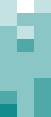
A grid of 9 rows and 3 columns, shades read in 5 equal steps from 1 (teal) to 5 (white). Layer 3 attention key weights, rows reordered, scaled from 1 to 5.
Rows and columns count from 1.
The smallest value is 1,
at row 9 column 1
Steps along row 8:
up down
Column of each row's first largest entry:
2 1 2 1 1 1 1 2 2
